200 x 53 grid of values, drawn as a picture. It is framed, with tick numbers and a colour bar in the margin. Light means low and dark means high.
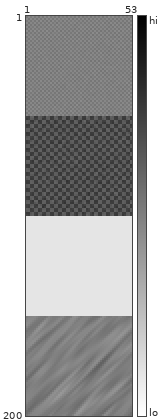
It is made of 4 by 1 panels. Panel 1,1: middling, checkered, faint in contrast. Panel 2,1: high, checkered. Panel 3,1: very low, flat. Panel 4,1: middling, slanting up to the right, faint in contrast.
